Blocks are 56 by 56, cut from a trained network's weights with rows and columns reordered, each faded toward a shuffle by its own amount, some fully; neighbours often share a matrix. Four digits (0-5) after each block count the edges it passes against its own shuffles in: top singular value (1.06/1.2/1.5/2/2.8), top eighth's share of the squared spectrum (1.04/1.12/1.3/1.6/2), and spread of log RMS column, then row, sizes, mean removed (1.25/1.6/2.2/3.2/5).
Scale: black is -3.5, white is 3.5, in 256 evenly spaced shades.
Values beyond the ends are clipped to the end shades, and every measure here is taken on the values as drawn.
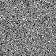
0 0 0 0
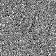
1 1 0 0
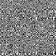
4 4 2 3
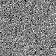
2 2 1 0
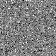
0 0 0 0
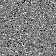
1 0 0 0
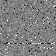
2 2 0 1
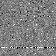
3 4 1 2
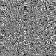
3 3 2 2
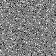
0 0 0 0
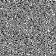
2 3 0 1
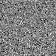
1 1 0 0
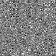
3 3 1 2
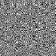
3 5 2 3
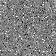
1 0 0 0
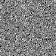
3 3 1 2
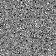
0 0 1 0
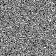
0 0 0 0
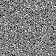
0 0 0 0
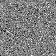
2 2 0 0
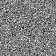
0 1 0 0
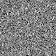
1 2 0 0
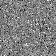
0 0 0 0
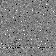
2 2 0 1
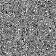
2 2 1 1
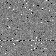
2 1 0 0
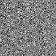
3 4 2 2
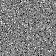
1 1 0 0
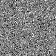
1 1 0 0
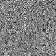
3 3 1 1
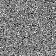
1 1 0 0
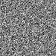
1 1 0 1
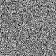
3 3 1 0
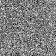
2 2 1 0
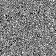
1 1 0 0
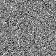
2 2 0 0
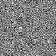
3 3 1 1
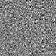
3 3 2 1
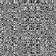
4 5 3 2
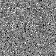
2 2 0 1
